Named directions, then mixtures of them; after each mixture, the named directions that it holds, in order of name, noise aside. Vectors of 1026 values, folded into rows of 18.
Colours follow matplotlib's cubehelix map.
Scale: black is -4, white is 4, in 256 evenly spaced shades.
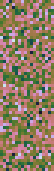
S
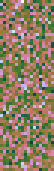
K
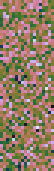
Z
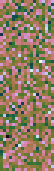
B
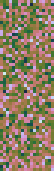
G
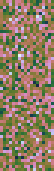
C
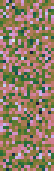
S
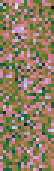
C, K, Z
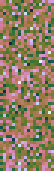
B, S, Z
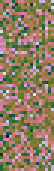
B, G, S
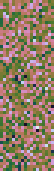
Z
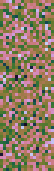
B, C, Z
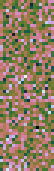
G, Z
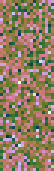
B, Z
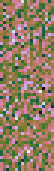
K, S, Z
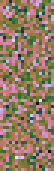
C, S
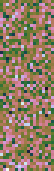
B, S, Z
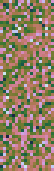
B, G, K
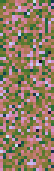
B, Z
